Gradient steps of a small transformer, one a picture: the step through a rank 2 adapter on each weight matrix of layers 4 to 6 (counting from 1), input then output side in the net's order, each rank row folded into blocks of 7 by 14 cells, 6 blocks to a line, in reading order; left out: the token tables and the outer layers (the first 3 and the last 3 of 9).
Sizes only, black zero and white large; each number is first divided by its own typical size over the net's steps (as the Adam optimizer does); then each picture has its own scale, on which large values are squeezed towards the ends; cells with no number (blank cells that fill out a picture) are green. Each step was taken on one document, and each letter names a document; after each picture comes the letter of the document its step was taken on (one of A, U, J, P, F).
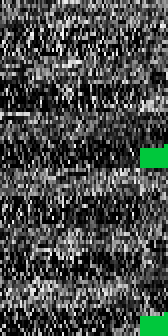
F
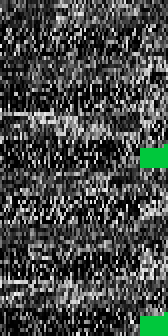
F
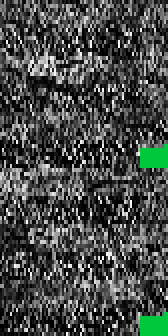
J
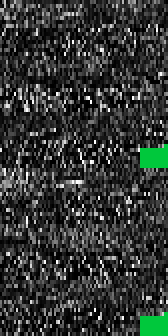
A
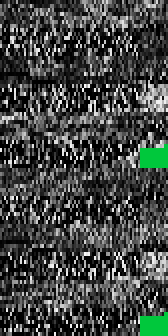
J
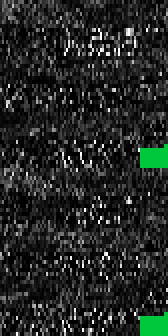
A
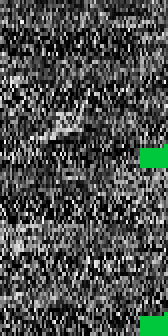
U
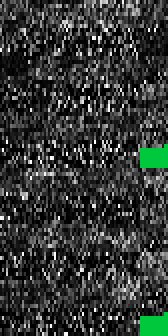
J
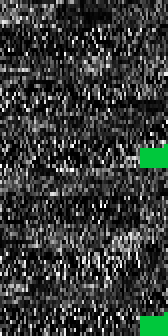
A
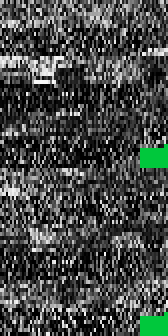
F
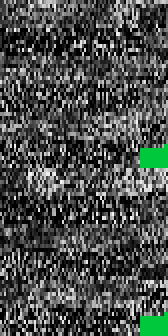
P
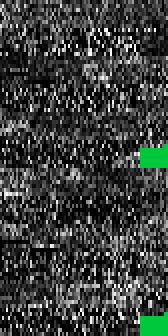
J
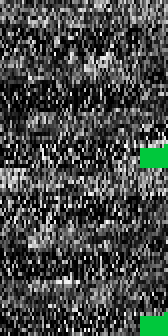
F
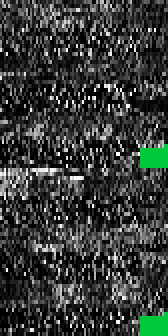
J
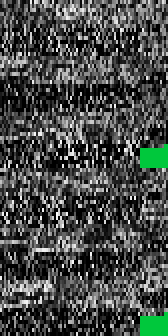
F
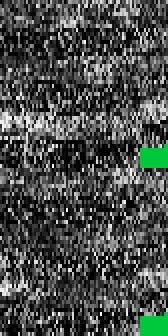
P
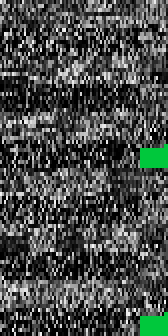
F
